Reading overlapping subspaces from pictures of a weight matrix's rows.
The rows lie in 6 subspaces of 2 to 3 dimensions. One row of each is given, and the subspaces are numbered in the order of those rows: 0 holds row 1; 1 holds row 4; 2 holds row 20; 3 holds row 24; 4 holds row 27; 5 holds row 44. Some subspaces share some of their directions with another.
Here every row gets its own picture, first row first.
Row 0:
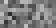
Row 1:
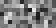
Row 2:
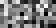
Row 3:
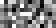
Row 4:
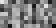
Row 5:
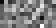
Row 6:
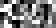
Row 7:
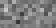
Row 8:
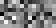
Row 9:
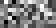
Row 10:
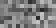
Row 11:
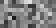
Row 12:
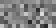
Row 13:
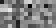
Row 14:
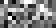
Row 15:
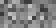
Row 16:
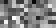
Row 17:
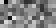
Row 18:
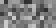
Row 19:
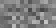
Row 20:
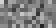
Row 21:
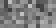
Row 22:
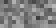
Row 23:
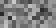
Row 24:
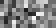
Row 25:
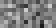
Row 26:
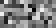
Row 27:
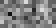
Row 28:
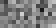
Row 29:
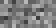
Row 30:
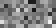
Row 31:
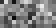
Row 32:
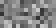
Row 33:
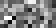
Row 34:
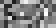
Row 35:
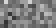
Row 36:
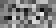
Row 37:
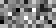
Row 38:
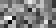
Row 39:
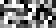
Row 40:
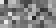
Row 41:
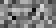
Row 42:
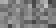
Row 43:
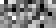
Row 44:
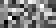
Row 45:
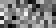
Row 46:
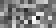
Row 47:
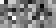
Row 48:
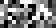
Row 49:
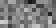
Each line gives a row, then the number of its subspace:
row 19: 3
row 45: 4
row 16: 5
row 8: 4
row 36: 3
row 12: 2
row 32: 2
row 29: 3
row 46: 3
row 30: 4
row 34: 1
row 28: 1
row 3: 2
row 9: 5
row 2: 1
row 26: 0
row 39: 0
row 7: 1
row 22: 5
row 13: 1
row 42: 1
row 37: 4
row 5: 2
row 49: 4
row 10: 3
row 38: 0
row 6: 1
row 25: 3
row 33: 0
